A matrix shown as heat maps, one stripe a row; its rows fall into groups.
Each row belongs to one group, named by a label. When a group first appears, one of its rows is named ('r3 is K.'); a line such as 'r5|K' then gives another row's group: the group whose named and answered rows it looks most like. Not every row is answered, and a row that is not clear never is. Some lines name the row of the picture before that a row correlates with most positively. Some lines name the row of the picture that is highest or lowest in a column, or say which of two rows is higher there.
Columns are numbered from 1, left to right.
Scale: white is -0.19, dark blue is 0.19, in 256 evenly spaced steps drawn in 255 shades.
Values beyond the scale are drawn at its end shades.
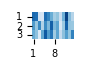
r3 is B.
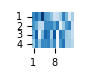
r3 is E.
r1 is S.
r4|E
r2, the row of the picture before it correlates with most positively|1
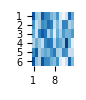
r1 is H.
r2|B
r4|B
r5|E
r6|H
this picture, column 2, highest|5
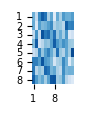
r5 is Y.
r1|S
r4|E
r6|S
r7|B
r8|E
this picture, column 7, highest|8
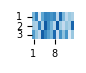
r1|E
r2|Y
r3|E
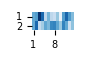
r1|S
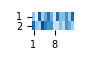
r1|Y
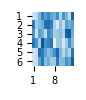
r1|Y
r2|B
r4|H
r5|Y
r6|Y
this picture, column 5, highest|2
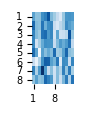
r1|B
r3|H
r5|E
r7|S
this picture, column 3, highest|7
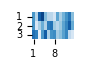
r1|S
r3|E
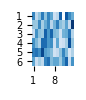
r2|Y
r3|B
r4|H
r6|B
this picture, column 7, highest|3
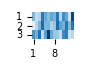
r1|Y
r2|Y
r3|B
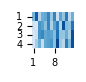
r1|E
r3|Y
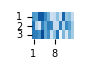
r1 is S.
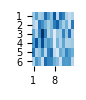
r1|E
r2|Y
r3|S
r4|S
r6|B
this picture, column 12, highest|5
